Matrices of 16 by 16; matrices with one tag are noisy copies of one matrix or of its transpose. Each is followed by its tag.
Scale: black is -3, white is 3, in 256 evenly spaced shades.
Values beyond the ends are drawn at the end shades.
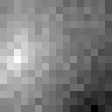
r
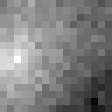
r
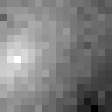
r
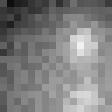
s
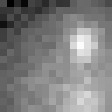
s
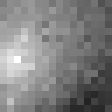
r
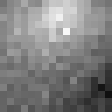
r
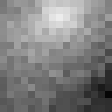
r
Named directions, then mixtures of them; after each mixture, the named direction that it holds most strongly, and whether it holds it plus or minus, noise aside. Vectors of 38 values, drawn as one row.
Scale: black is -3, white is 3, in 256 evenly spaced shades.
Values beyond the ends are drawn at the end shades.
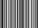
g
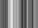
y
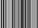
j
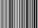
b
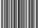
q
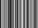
q, minus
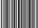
q, plus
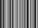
q, minus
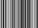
j, plus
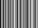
q, minus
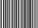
g, minus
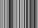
b, plus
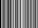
q, minus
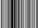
y, minus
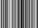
j, plus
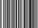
g, minus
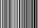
b, plus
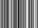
b, minus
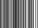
b, minus
